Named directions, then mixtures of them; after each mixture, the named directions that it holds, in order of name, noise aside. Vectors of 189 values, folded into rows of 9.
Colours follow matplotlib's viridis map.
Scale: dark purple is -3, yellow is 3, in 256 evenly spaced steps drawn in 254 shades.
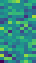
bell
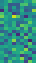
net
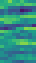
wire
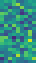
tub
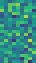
net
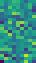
bell, net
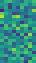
net, tub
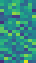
bell, net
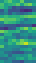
wire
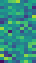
bell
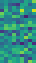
net, wire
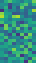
net, tub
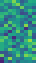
bell, tub
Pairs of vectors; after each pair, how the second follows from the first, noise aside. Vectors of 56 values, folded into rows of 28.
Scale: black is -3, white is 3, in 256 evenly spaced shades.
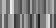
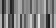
negated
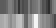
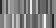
shuffled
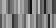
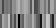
shuffled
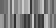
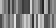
negated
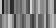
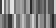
negated
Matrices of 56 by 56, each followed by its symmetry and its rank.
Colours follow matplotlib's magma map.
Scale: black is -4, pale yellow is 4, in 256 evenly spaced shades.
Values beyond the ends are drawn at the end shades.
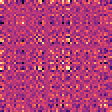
symmetric, rank three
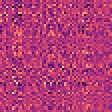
neither, rank five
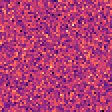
neither, full rank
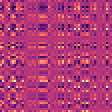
neither, rank two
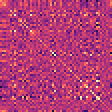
symmetric, rank five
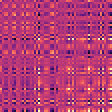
symmetric, rank two
